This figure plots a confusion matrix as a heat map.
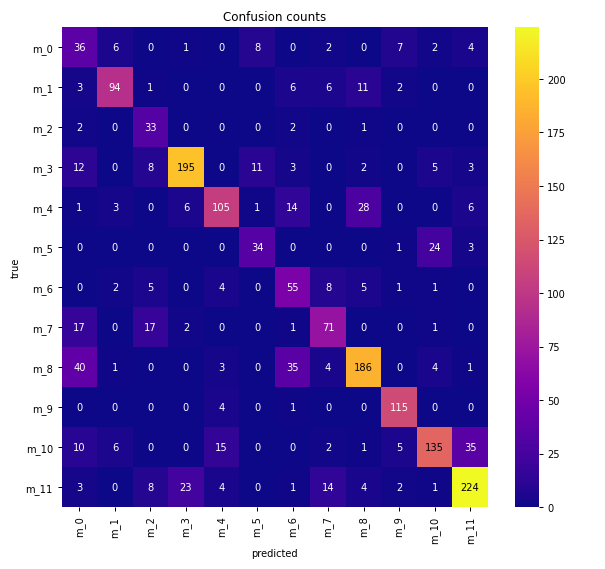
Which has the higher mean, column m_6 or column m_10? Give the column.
m_10
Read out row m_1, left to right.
3 94 1 0 0 0 6 6 11 2 0 0
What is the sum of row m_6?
81
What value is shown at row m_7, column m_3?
2
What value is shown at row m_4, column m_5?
1
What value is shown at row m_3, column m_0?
12
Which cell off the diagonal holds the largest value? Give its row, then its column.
m_8, m_0
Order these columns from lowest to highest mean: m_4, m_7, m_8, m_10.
m_7, m_4, m_10, m_8
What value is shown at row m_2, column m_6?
2
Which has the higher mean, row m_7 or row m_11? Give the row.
m_11
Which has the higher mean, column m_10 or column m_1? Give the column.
m_10
